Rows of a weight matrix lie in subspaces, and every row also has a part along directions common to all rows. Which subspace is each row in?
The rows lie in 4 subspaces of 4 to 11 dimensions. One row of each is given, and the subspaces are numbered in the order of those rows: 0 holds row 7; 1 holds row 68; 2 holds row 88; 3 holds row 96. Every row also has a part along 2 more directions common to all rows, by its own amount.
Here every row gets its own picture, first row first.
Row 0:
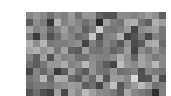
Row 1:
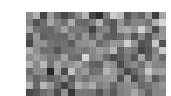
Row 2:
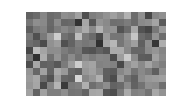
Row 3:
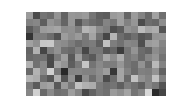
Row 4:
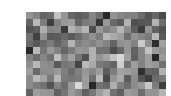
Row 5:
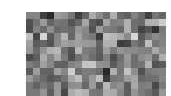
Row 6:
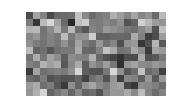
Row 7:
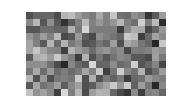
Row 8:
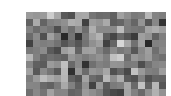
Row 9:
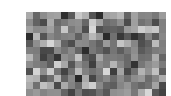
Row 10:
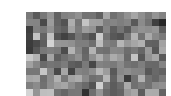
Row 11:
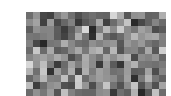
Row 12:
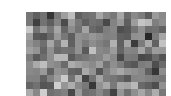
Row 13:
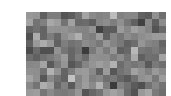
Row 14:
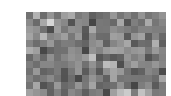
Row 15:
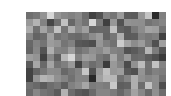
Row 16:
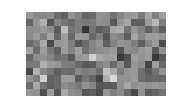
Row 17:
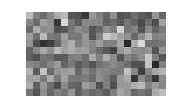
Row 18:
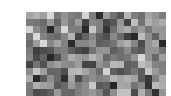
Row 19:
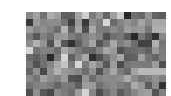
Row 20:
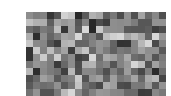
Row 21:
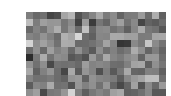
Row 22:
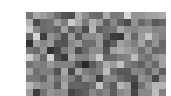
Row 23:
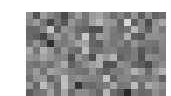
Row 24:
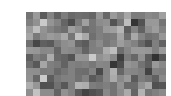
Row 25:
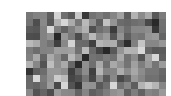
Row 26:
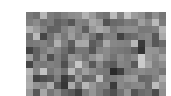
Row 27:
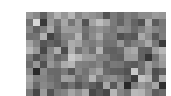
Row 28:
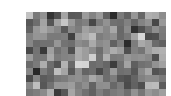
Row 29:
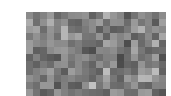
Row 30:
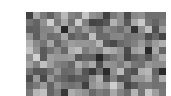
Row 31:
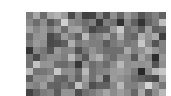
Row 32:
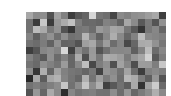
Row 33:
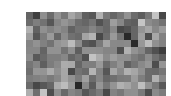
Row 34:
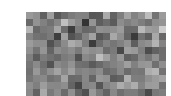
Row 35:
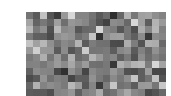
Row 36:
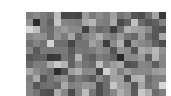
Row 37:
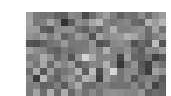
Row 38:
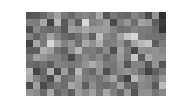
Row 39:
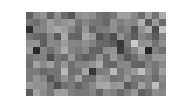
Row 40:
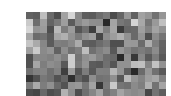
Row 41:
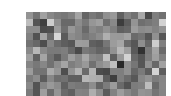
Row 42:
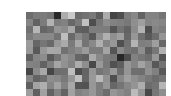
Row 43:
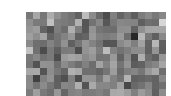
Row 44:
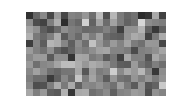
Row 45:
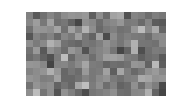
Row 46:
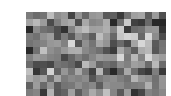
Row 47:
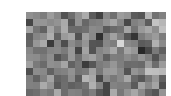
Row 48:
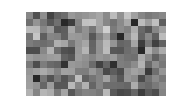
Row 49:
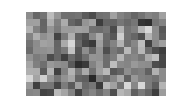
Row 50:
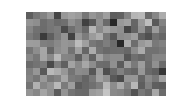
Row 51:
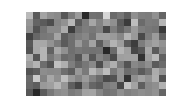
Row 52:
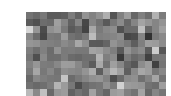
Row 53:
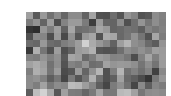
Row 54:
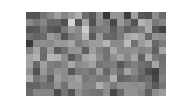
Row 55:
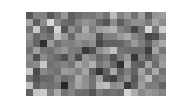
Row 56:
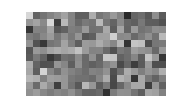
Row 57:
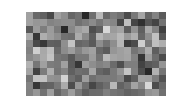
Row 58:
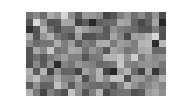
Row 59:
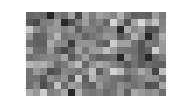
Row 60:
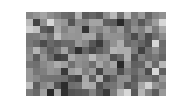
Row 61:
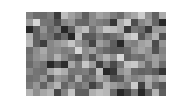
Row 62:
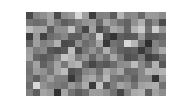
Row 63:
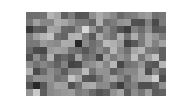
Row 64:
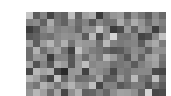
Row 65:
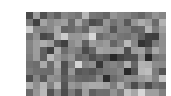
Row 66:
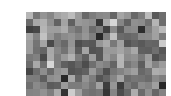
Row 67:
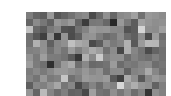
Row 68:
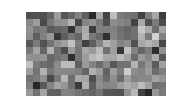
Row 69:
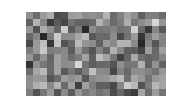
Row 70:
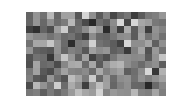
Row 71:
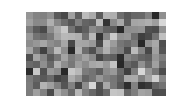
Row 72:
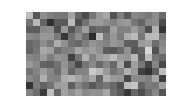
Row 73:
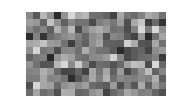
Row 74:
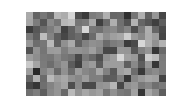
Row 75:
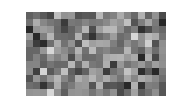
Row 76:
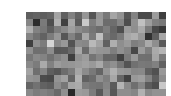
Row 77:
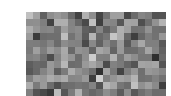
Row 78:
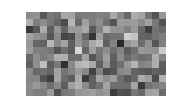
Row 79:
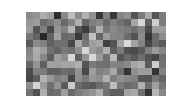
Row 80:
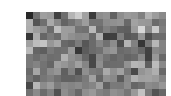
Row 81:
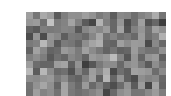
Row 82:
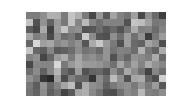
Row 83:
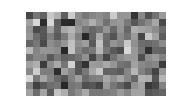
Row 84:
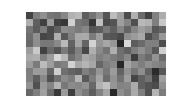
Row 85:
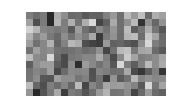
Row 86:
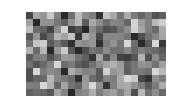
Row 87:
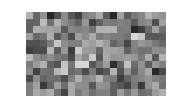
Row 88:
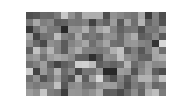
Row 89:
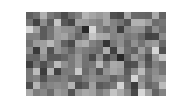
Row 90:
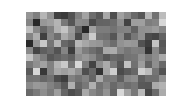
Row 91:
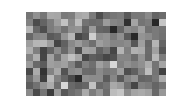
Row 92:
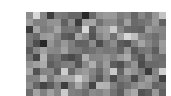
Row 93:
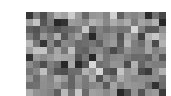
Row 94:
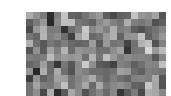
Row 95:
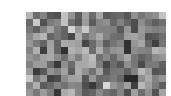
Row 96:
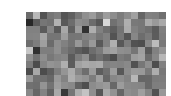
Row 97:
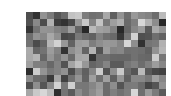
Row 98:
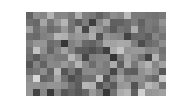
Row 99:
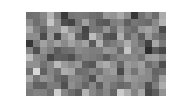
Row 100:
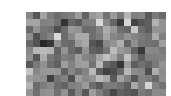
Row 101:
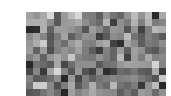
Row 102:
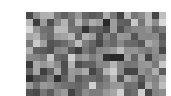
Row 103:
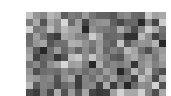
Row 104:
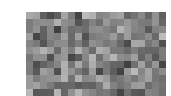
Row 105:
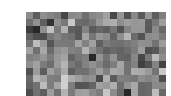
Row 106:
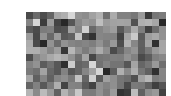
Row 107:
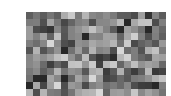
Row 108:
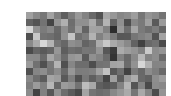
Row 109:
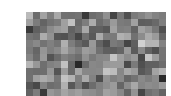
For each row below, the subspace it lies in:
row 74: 2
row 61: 1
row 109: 2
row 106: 0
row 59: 1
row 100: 2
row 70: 2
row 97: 3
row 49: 0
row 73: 3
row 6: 2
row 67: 1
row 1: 1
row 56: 3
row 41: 2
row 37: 2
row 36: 1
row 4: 3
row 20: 3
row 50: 1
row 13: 3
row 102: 3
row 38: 1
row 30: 2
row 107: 2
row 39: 2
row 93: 0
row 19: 3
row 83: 0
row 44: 1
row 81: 3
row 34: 1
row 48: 2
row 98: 2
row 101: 1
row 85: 3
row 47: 1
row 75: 0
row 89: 1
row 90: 0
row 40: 3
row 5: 3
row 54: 1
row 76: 1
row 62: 3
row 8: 3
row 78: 1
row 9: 3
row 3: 3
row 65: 2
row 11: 1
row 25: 2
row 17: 3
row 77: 3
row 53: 3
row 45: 3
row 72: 2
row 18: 2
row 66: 1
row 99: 0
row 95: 0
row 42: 3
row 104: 3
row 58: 2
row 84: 1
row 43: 2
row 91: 2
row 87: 0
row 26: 2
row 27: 0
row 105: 2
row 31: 3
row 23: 2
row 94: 0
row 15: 3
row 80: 3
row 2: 2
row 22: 3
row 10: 3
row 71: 3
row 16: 2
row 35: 3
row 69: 2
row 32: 0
